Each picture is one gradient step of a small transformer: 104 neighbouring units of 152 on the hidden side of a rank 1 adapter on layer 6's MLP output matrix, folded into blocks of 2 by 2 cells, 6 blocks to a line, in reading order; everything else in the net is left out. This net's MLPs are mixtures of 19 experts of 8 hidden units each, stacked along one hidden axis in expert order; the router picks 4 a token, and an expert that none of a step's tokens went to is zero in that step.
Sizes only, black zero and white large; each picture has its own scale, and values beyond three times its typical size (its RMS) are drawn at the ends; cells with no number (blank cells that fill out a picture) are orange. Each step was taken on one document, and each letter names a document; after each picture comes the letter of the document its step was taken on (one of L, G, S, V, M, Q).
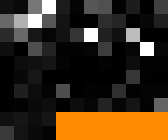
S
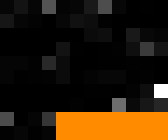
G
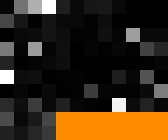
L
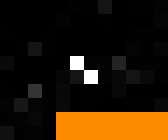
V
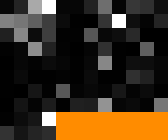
S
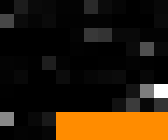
G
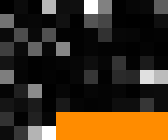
L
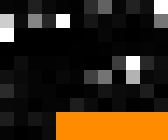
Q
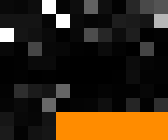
S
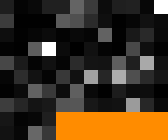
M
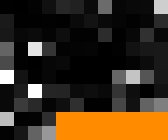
M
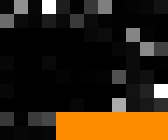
G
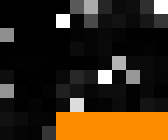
Q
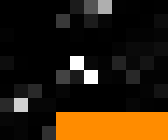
V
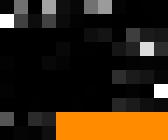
G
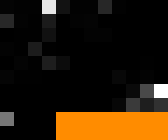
G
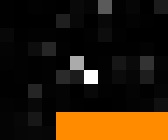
V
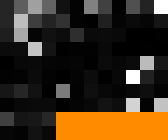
S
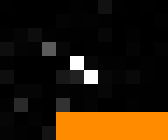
V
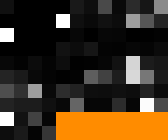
Q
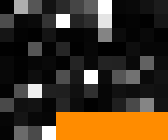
M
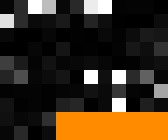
L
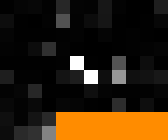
M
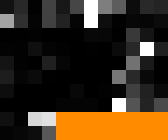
G
